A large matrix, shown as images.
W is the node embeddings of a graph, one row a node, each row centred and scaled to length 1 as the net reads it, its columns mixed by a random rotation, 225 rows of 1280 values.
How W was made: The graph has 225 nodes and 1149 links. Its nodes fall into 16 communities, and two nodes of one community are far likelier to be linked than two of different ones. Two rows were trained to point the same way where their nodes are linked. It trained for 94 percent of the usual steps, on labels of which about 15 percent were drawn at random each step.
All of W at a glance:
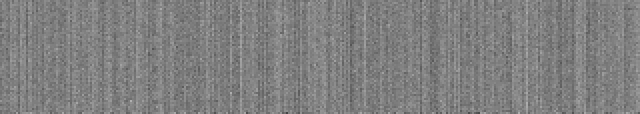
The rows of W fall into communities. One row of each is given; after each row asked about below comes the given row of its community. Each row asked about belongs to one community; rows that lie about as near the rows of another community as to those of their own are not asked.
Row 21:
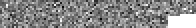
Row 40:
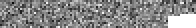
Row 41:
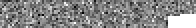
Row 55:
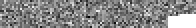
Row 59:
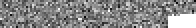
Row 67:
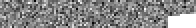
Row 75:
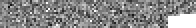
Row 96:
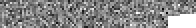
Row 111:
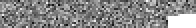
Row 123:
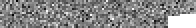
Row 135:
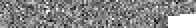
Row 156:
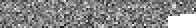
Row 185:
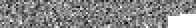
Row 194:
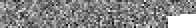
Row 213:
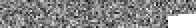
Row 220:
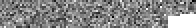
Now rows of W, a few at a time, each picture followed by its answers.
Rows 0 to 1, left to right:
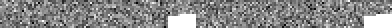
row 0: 123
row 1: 96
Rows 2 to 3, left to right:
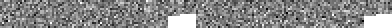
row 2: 67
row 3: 213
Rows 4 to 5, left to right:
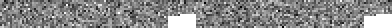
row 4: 21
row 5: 194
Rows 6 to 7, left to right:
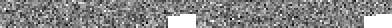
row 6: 194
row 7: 21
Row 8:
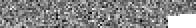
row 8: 213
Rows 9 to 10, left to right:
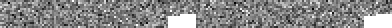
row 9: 194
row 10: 220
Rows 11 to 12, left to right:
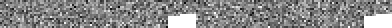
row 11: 59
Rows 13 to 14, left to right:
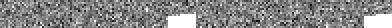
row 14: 96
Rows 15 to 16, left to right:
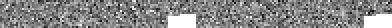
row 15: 21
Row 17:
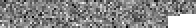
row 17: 220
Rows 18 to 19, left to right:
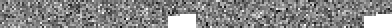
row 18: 156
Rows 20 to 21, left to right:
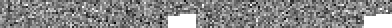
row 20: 75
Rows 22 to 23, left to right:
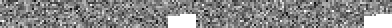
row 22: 41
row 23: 111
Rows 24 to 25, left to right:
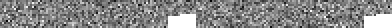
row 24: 67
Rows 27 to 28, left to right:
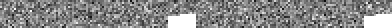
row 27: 213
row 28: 123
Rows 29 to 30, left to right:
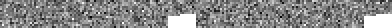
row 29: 220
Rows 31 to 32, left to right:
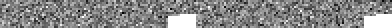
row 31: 21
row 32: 194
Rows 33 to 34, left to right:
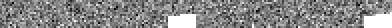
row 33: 40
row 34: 123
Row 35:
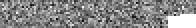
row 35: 75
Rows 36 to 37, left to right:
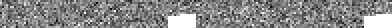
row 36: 75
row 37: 123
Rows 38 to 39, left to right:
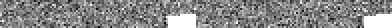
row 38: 41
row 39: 220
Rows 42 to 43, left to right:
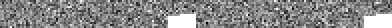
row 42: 59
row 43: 220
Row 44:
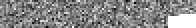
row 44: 123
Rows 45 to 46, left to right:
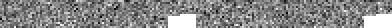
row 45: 123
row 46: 213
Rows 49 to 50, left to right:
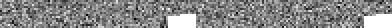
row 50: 194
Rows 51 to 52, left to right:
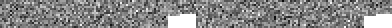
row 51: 220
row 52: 220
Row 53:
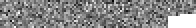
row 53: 96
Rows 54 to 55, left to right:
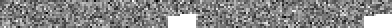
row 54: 220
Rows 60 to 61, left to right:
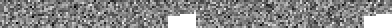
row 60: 41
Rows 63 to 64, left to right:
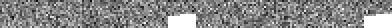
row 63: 96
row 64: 156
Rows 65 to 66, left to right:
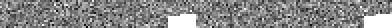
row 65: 194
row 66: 67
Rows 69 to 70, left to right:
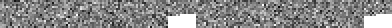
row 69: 185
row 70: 21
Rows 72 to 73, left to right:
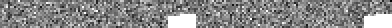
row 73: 59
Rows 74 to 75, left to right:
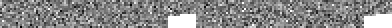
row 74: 41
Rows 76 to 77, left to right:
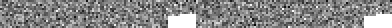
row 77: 185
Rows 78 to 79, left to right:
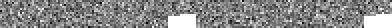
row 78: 40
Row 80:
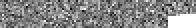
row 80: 111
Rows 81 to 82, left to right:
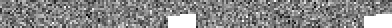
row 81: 213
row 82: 220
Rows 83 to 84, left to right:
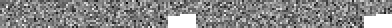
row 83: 21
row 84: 123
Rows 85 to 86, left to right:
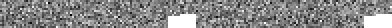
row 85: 40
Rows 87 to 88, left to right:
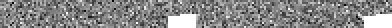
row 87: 40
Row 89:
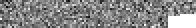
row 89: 55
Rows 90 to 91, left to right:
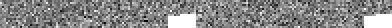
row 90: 41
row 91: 96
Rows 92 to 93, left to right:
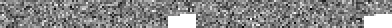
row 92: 111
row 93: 123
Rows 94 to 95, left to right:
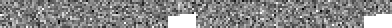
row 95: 21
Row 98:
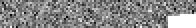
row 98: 59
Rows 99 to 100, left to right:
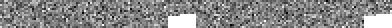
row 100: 213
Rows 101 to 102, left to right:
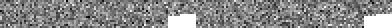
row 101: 55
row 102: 156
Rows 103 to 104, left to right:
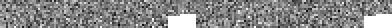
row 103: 194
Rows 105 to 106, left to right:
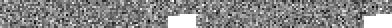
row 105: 67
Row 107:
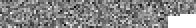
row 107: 41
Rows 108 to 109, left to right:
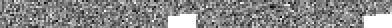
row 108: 220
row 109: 41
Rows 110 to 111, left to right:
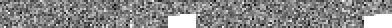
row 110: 96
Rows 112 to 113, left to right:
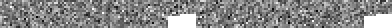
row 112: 75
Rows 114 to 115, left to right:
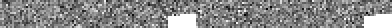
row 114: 75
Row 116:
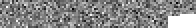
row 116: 220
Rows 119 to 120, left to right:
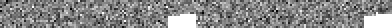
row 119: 55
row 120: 185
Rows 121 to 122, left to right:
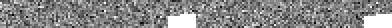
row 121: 194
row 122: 21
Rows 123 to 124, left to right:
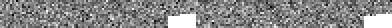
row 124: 41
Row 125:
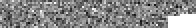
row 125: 75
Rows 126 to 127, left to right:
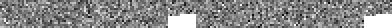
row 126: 185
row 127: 213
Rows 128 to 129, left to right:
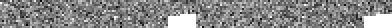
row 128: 194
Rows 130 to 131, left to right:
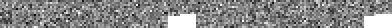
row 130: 75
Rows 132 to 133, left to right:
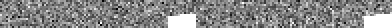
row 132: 135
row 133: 111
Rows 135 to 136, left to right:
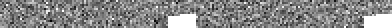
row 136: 185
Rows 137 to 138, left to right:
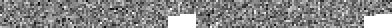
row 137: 67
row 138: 213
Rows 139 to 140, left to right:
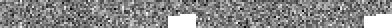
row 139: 96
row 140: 185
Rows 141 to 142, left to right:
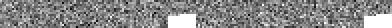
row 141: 96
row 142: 21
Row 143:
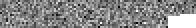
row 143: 59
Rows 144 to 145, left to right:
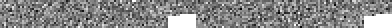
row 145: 213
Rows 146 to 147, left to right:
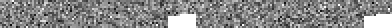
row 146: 40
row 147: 156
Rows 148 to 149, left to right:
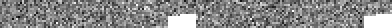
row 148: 135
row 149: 185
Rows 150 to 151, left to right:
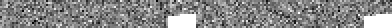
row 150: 123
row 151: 75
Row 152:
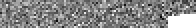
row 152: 75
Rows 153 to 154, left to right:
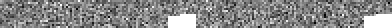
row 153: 40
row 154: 213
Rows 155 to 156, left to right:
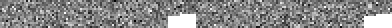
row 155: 21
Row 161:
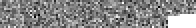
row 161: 213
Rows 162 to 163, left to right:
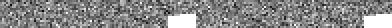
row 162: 123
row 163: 156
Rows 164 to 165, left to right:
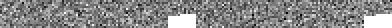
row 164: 21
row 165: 213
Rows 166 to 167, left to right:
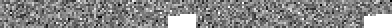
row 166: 135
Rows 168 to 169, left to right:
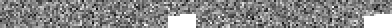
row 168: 111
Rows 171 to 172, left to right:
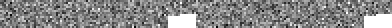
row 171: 59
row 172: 41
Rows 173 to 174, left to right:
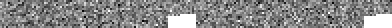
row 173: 194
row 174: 67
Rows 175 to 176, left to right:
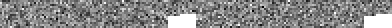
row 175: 75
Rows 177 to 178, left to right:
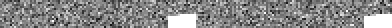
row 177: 96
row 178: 96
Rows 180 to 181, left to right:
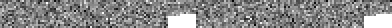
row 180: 111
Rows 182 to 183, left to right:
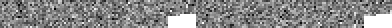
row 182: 135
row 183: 59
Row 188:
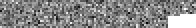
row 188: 40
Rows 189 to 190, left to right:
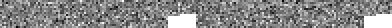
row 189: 75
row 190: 40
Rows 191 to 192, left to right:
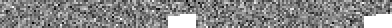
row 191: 111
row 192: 135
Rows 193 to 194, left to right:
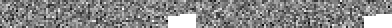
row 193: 213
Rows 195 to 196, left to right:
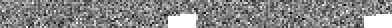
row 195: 156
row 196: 75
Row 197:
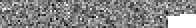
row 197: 194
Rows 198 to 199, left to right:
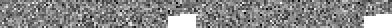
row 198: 156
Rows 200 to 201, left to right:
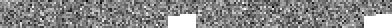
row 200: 67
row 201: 96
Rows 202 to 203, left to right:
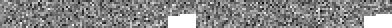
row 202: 67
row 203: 96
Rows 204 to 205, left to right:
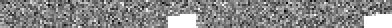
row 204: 111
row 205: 185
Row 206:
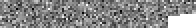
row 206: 67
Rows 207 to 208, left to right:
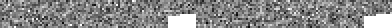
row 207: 21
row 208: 220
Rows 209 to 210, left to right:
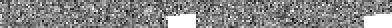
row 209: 75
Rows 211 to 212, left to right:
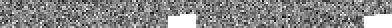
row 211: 67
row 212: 55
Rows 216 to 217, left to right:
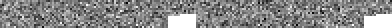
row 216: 21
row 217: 96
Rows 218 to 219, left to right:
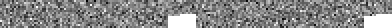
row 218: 220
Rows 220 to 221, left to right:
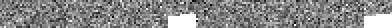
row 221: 111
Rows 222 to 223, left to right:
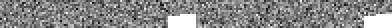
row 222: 123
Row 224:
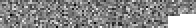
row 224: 67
